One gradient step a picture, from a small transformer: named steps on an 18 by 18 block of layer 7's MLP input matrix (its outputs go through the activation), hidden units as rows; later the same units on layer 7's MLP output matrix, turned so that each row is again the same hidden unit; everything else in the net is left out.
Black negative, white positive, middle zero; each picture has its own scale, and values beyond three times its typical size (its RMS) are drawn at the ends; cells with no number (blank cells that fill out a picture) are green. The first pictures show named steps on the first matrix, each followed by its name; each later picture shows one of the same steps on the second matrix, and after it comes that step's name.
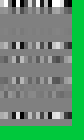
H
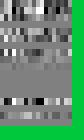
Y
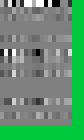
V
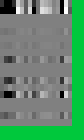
H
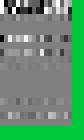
Y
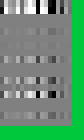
H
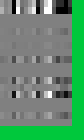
H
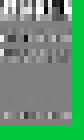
V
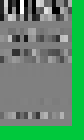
V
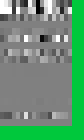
V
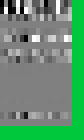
V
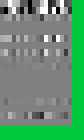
Y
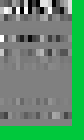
Y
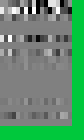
Y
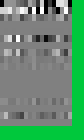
Y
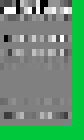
Y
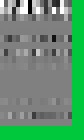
Y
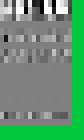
V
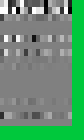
Y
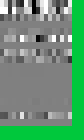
V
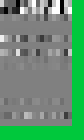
Y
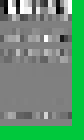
V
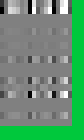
H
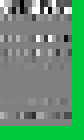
Y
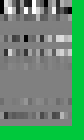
Y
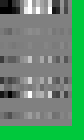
H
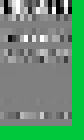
V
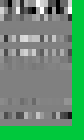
Y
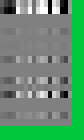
H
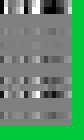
H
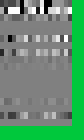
Y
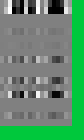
H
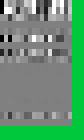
V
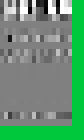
V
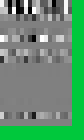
V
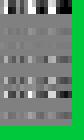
H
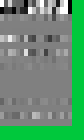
Y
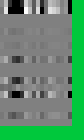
H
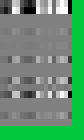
H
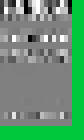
V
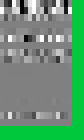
V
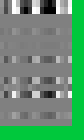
H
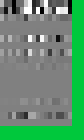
Y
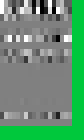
V
